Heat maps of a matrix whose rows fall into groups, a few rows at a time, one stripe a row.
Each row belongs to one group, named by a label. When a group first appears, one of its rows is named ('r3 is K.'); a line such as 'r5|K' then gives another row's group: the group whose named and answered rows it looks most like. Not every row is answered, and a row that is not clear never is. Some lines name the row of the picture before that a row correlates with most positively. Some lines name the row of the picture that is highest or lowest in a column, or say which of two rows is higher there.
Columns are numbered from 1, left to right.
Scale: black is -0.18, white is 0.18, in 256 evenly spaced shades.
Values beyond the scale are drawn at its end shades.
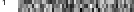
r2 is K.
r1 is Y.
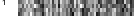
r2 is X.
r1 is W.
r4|W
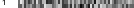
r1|Y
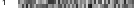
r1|Y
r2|X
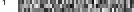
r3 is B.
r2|K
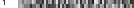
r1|X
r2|Y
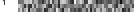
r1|W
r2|Y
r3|B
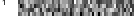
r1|W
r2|W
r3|Y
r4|K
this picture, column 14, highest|4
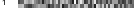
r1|W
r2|Y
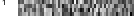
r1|W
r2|Y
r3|K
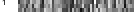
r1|K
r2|K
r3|K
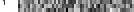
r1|B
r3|Y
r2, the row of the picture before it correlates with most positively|1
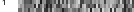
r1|Y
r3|B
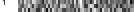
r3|B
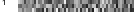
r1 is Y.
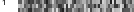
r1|B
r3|B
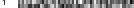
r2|B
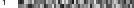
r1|W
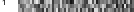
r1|K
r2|W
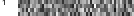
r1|B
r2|K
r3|X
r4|B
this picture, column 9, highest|3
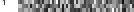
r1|W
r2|Y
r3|B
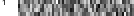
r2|K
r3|K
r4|W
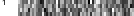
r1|X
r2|X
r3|B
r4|B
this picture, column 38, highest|4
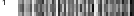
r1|X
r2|X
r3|X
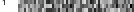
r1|Y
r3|Y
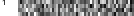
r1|K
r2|X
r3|W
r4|X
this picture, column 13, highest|1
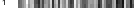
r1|W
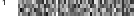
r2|B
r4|B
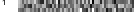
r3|W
